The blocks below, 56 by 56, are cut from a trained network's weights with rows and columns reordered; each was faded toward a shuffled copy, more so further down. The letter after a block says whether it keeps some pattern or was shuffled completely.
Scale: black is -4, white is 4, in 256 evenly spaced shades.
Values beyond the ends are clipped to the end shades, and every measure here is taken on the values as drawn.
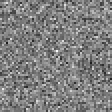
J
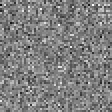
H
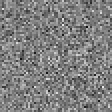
H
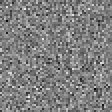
H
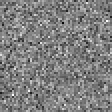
J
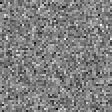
J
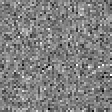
H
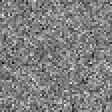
J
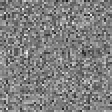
H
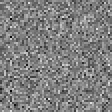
H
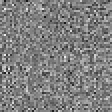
H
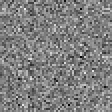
H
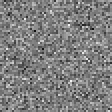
J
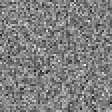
J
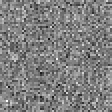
H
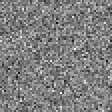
J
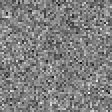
J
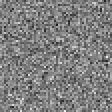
J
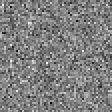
J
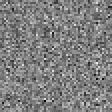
H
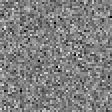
J
